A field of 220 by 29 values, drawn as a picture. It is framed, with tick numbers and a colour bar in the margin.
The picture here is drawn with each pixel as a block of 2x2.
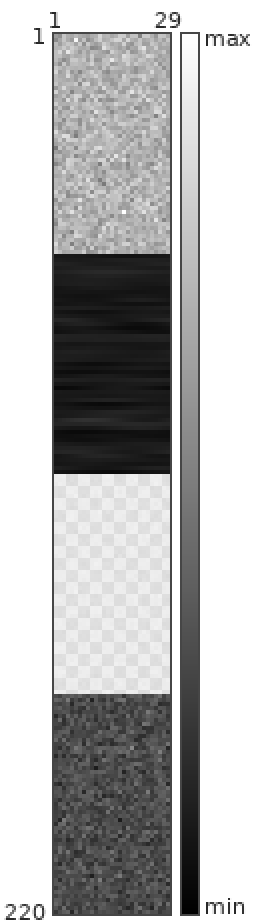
It is made of 4 by 1 panels. Panel 1,1: high, fine-grained. Panel 2,1: very low, streaked across, faint in contrast. Panel 3,1: very high, checkered, faint in contrast. Panel 4,1: low, fine-grained.
